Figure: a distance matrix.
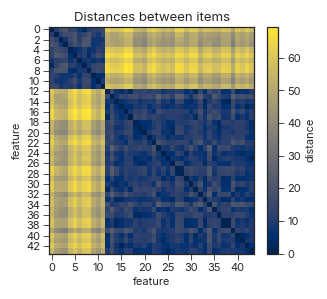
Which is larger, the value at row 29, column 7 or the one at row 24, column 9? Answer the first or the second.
the first
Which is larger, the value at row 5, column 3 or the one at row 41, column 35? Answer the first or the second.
the first
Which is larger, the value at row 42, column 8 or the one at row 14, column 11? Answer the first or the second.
the first
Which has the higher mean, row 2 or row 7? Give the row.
7
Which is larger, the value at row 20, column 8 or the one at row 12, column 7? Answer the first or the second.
the second
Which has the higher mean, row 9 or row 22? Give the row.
9
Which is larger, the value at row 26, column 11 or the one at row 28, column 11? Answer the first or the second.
the second
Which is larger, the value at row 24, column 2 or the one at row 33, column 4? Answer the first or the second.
the second
